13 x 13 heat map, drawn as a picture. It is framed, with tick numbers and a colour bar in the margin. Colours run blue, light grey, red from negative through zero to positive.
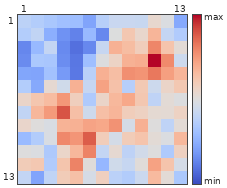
Mirror symmetry: none. Odd rows or columns: none. Stripes: none.
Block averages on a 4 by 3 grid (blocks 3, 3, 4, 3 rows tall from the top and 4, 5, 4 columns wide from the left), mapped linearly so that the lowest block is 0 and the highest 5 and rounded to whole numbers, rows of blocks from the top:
013 / 035 / 443 / 233
